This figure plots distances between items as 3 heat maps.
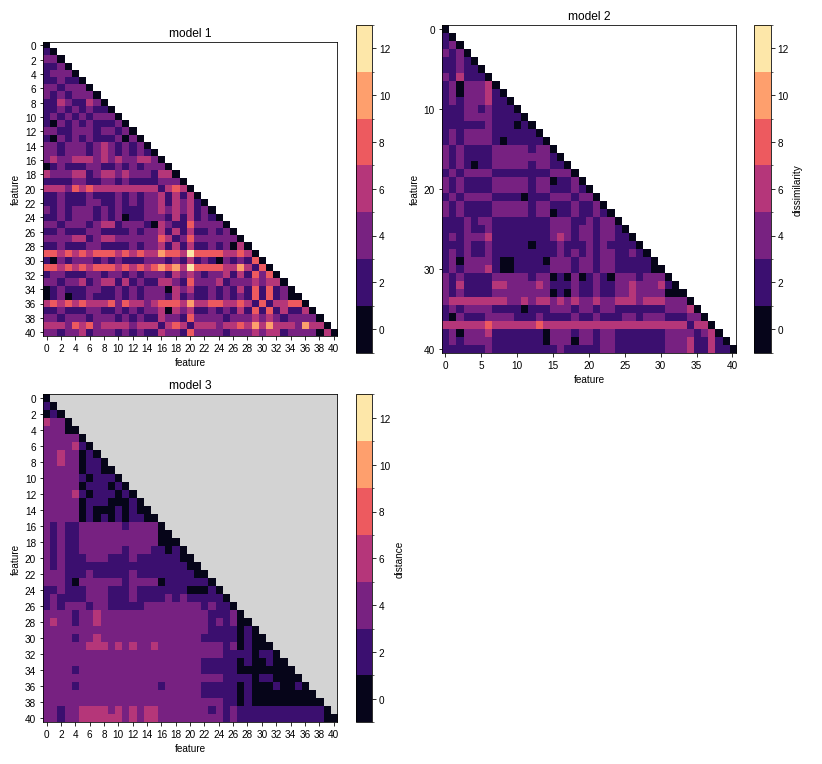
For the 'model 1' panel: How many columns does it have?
41
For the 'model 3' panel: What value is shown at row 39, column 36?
2
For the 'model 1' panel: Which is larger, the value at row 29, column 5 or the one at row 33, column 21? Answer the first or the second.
the first
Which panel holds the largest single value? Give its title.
model 1
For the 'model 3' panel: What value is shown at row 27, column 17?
4
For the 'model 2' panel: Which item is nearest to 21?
11
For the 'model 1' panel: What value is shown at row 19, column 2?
2
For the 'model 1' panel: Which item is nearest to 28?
26
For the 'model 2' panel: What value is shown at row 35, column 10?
2
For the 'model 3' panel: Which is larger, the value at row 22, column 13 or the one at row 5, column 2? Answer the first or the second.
the second
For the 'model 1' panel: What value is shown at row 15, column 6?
2
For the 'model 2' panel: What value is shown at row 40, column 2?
2
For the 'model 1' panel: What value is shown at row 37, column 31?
8
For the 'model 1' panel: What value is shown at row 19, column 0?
2
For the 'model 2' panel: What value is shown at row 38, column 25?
2
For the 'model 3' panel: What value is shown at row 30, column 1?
4
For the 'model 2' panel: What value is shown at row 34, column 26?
6
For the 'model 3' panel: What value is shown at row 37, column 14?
4
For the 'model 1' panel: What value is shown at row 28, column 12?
4
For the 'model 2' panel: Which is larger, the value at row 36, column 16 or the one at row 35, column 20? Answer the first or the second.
the second
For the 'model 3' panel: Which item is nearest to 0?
2
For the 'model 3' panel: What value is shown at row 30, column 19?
4
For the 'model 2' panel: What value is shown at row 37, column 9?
6
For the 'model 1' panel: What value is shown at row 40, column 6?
2
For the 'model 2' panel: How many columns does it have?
41
